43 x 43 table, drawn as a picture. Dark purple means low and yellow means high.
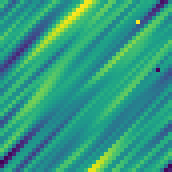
Two lone cells stand out: one far higher and one far lower than their neighbours. Neither half mirrors the other. The ninth with the highest average is the top middle. The grain runs diagonally up to the right.
